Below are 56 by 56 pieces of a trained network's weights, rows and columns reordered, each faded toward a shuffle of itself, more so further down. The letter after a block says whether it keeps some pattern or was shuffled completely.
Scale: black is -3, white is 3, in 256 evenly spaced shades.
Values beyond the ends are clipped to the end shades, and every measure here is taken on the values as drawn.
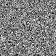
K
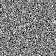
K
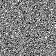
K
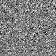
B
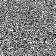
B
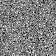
K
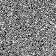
K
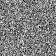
K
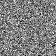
K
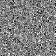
B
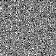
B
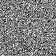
K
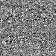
B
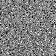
K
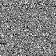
B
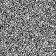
K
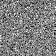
K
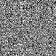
B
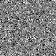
B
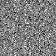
B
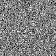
B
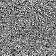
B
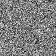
K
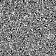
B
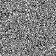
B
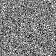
K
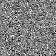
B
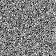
K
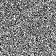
K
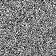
K
